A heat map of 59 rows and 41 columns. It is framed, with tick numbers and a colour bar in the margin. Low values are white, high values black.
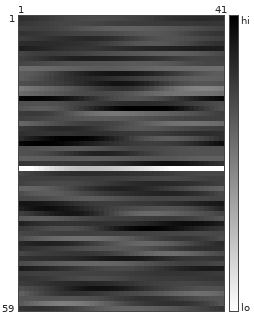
Row 31 differs from the rows beside it. Streaks run across, left to right. Most values sit high, with a long tail of low ones.
